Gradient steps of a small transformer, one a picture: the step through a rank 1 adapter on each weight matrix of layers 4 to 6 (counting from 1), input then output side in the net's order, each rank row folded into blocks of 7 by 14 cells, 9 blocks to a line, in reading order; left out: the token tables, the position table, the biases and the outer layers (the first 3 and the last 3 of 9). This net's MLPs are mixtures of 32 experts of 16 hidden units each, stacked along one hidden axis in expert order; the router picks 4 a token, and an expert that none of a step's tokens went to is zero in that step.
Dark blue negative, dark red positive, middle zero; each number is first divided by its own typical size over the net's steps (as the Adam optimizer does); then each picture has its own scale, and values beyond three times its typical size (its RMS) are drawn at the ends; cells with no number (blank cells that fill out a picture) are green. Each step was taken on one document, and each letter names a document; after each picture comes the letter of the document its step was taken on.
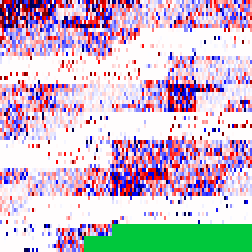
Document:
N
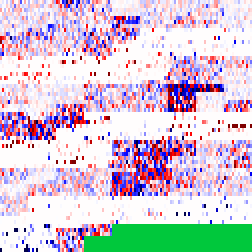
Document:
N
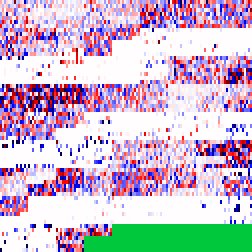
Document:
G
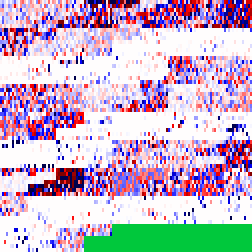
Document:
G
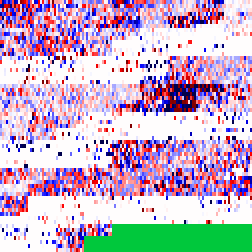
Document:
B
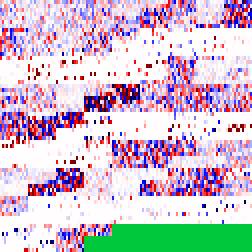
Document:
N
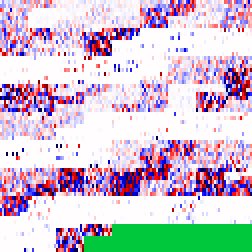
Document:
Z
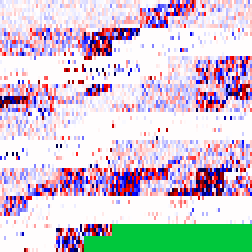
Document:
Z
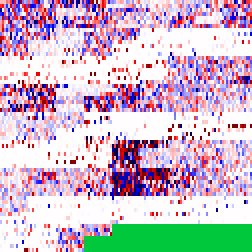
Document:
N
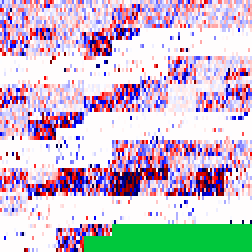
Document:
Z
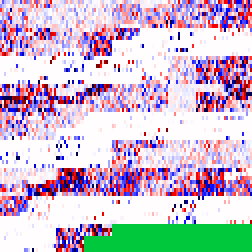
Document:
Z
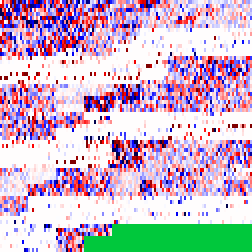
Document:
N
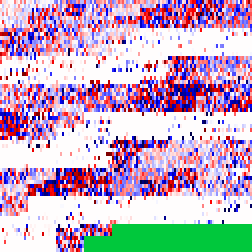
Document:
B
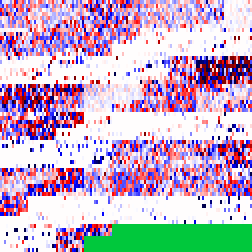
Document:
G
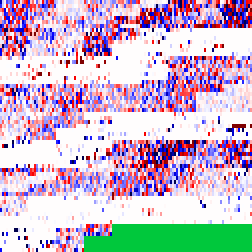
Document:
G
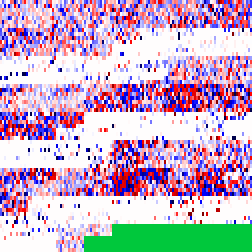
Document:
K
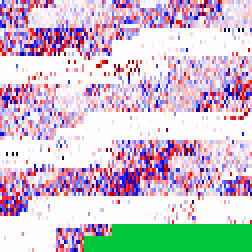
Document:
Z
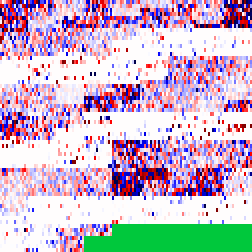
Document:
N
